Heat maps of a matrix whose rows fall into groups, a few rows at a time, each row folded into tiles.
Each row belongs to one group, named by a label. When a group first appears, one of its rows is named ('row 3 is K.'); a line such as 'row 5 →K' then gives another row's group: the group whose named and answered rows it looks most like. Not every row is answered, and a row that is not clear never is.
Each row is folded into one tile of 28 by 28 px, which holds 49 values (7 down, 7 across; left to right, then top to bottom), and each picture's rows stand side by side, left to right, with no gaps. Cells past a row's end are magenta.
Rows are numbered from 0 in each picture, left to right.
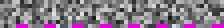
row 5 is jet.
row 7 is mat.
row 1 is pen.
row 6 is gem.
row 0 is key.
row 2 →pen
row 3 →gem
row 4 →key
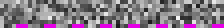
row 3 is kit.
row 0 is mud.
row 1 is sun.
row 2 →kit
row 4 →key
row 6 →mud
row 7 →kit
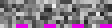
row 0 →kit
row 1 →mud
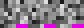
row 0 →key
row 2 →gem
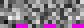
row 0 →sun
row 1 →jet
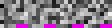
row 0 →pen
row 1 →gem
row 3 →jet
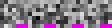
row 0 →gem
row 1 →mud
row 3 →mud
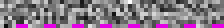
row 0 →mud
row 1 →kit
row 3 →gem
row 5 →sun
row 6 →sun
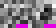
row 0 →jet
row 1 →mud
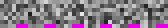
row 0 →pen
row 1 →gem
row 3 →mud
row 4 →jet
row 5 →kit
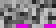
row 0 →mud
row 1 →gem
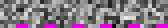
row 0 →pen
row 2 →key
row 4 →sun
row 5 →kit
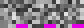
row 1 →jet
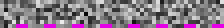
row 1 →kit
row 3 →gem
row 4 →sun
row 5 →key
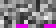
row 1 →sun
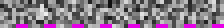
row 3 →gem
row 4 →mat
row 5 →sun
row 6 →key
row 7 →key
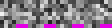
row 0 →sun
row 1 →pen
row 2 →sun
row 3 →sun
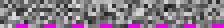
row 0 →mat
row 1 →jet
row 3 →mud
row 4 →jet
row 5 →mat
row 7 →pen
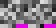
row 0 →mat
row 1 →mat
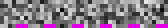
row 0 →kit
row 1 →sun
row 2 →key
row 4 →mud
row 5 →mat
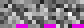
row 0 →mat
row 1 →sun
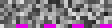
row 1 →key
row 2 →kit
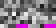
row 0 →jet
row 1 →mat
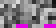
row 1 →gem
